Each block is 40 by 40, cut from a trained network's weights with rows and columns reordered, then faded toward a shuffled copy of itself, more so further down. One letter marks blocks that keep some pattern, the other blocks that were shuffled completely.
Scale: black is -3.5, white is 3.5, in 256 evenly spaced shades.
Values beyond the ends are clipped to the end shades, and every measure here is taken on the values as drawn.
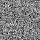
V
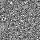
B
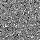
B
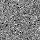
B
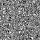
V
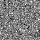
B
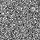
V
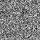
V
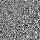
V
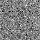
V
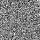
B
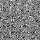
V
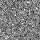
B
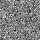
B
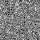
V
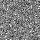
B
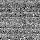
V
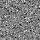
B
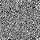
V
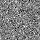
V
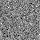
B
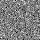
B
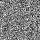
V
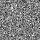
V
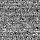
V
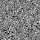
B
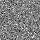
B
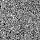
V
